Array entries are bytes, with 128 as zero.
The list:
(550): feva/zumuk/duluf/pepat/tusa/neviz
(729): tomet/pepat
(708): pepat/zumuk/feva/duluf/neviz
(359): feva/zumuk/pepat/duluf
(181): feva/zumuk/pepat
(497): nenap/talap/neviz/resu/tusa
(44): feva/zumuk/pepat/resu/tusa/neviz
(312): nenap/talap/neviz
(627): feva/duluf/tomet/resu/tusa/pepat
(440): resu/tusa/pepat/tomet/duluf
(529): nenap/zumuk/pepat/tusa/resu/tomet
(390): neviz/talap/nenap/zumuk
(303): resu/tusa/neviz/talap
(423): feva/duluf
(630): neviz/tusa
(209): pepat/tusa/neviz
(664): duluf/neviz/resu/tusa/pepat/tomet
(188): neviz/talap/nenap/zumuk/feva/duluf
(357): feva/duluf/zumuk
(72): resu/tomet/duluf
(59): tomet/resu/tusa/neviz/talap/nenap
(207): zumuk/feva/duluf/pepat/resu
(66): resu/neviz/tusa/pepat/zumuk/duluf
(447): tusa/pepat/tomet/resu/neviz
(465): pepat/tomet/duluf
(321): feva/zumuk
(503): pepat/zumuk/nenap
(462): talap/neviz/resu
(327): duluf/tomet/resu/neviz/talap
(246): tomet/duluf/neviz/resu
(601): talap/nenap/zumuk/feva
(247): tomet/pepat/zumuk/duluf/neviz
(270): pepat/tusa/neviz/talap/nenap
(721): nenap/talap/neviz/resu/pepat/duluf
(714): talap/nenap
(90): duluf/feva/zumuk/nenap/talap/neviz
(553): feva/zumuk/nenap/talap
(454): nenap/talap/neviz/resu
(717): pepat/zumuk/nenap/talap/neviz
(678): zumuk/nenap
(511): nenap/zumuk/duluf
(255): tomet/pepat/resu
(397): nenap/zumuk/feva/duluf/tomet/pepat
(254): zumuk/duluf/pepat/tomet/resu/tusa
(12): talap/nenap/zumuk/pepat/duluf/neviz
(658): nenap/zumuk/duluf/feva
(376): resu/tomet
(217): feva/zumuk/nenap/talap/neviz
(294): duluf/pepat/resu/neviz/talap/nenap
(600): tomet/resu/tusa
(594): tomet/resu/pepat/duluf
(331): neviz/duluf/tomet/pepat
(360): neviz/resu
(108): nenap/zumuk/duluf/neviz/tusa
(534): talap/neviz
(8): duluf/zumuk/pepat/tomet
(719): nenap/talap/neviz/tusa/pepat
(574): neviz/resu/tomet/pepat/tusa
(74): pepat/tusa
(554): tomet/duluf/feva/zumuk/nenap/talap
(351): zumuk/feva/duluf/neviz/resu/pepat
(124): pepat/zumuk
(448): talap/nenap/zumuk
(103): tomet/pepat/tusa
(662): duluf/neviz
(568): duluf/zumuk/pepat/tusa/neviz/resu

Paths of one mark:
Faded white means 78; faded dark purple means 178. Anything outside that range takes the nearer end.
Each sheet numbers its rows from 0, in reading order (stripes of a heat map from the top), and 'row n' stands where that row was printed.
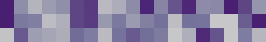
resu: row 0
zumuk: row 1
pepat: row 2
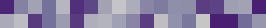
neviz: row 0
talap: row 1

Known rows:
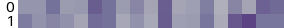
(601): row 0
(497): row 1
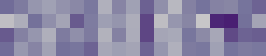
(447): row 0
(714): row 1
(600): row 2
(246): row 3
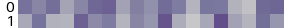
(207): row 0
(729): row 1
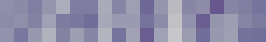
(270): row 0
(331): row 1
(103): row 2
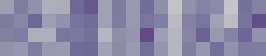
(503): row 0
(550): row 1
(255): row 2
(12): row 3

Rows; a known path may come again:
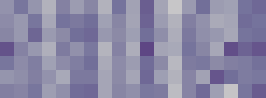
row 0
(103)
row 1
(554)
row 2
(90)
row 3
(600)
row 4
(664)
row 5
(719)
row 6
(708)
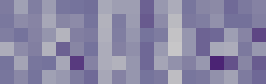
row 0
(327)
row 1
(440)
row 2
(209)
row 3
(465)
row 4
(534)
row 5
(568)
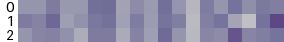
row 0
(12)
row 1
(550)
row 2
(270)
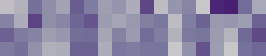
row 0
(714)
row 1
(662)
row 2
(44)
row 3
(124)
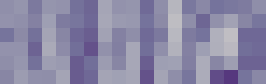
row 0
(294)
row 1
(331)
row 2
(207)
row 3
(658)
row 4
(601)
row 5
(454)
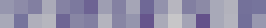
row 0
(397)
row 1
(729)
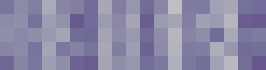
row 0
(254)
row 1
(553)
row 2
(717)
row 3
(627)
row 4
(351)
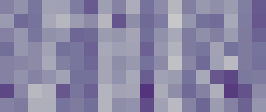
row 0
(108)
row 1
(74)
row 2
(188)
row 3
(246)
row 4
(247)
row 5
(497)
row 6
(376)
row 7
(255)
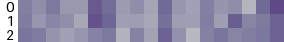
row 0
(217)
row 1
(390)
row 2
(447)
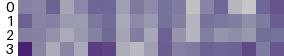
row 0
(359)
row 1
(66)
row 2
(529)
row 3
(360)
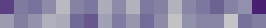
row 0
(630)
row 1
(503)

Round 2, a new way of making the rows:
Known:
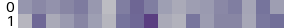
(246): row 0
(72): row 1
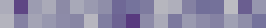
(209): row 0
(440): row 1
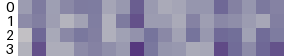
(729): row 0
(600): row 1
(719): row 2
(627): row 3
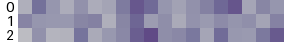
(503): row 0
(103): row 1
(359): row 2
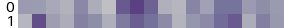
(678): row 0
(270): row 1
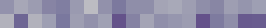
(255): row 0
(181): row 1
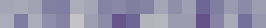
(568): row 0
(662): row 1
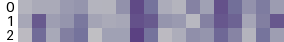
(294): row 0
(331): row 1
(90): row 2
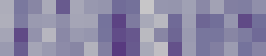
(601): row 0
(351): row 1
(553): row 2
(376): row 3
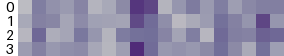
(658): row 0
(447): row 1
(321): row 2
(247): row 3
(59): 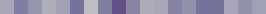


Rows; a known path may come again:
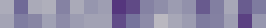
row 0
(550)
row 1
(447)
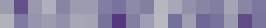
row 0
(74)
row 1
(351)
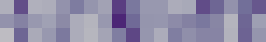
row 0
(627)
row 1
(247)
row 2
(312)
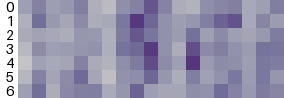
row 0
(360)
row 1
(503)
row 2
(594)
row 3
(66)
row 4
(721)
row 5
(454)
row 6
(729)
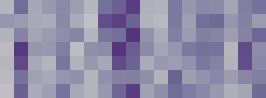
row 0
(72)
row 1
(678)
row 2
(440)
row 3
(708)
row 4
(217)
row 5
(497)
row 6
(188)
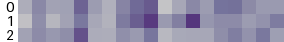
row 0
(714)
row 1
(511)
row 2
(462)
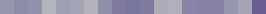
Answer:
(574)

